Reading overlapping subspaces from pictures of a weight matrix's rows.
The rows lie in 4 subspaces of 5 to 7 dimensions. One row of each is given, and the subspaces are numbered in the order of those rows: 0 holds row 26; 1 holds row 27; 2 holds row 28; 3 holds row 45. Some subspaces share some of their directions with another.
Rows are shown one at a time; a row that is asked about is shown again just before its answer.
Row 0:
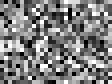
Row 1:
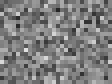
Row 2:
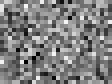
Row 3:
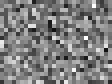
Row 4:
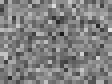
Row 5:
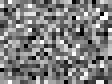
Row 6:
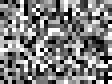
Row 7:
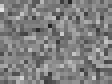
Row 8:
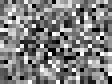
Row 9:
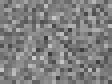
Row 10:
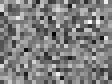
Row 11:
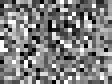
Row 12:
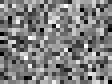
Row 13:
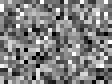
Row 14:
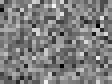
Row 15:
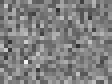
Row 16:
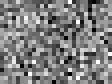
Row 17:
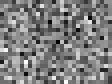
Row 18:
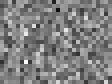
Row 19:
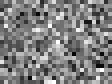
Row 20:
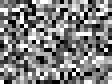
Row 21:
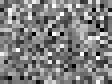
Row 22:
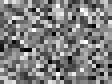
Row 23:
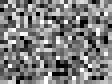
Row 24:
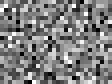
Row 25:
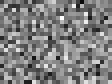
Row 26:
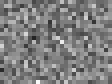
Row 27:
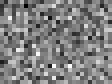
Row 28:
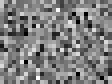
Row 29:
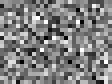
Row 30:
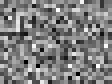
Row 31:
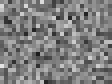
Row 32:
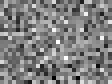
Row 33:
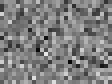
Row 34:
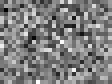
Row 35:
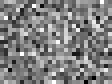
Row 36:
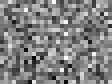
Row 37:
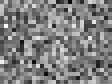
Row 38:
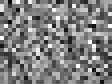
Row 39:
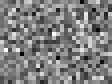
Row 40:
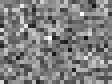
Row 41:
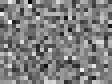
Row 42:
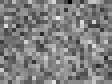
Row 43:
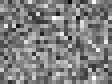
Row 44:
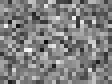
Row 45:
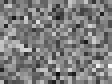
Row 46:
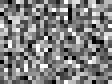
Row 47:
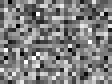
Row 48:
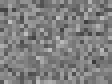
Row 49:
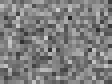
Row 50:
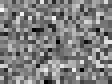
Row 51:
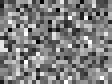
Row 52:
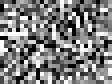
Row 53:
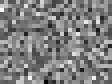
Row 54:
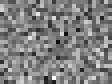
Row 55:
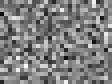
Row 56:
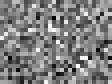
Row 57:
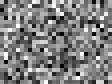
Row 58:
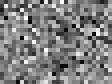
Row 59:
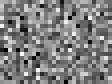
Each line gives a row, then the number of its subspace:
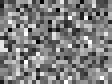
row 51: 0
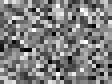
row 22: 3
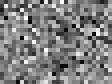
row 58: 2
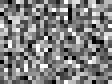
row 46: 3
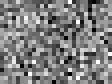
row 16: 3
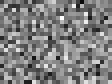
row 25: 1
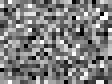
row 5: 0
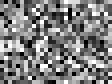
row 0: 3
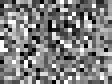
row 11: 0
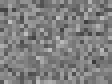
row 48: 0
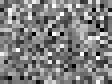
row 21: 2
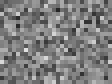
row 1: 3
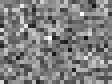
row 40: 0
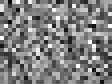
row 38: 3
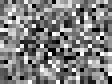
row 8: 2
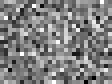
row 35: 2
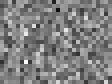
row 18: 2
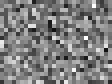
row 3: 0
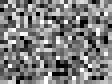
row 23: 2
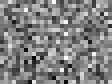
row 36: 1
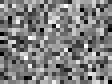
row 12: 2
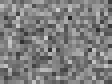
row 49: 2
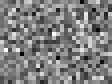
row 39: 2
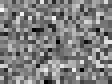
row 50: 2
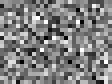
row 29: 3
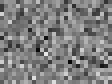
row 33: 3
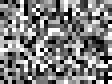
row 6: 3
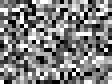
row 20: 0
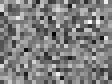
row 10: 3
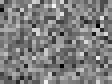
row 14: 2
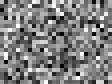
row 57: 2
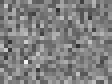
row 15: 2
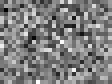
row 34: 0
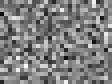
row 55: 3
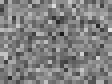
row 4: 2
